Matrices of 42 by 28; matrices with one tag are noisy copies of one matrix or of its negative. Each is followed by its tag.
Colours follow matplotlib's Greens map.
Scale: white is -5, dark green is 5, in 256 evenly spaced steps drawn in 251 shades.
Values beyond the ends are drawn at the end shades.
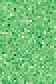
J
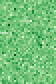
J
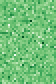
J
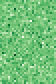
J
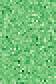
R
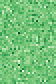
R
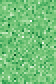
J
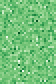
R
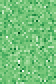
R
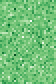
J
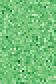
R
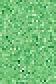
R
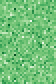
J
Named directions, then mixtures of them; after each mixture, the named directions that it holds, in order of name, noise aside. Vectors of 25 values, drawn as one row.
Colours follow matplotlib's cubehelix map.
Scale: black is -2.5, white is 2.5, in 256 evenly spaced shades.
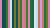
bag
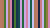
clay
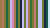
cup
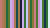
cup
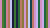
bag, clay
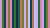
bag, clay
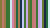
cup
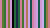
bag, clay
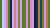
bag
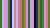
bag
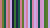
bag, clay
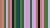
clay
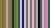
clay, cup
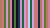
clay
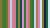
bag, cup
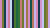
bag, clay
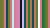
clay, cup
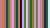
cup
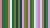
bag, cup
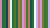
bag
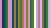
bag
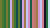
clay, cup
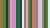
cup
